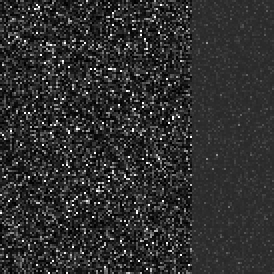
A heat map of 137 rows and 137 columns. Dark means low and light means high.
Slope: none. Seam: vertical, 70% of the way across, the right part calmer. Stripes: none. Histogram: skewed, a long tail of high values. Average level on the scale: 20%.
